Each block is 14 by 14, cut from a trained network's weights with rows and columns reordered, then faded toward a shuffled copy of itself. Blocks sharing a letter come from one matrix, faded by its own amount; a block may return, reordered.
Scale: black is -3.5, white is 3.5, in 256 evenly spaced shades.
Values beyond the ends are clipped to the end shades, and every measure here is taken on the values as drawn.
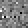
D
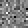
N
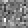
N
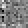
N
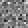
D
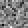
D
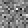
D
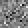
D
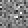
N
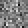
N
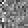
N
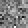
D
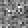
D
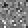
D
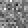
D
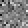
D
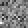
D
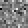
D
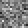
N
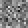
N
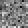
D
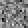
D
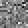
D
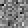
D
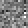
N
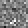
D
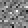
D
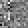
N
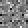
D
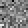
D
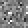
D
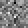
N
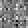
N
